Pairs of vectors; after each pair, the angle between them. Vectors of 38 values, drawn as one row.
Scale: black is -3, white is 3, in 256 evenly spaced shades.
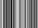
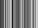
partly opposed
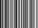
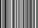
partly aligned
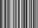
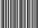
partly opposed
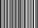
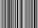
partly opposed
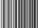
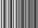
partly aligned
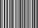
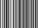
orthogonal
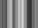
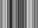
nearly opposite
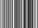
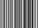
nearly parallel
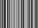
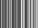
partly opposed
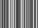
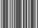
partly aligned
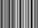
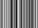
orthogonal
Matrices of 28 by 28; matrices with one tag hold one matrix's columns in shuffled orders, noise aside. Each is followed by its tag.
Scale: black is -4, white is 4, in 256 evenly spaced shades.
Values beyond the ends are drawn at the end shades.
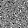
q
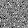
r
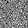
q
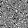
q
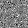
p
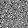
q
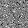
p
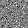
r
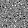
r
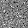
q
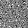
r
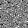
p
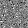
p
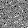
q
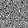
q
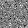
r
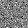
r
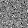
q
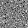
q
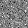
q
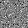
p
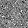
q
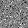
q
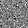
r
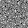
q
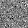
r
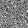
q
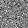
q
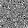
r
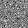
r
